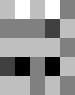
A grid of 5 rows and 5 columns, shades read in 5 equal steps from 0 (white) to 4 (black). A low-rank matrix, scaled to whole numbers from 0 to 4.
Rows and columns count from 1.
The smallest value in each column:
1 0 1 0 1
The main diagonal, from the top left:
1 2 1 4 2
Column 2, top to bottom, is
0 2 1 4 1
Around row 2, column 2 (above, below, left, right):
0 1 2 2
